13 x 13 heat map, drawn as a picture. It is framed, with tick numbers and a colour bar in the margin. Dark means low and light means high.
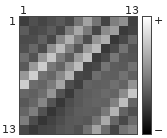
The halves do not mirror each other. The middle left is the ninth with the highest average. The grain runs diagonally up to the right. There is no overall slope. The bottom middle is the calmest part.
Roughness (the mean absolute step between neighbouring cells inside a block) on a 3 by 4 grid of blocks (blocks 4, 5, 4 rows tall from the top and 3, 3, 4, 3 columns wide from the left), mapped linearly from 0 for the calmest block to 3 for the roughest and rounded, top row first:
0232 | 3211 | 1012
